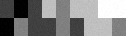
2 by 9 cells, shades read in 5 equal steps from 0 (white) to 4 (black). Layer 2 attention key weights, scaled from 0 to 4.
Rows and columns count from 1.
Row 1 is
3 4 3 1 2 1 1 0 0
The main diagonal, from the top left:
3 2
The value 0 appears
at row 1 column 8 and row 1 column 9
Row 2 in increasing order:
1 1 2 2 2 3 3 3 4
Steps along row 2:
down up same down up down same up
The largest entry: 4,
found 2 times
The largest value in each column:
4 4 3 3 2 3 1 1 2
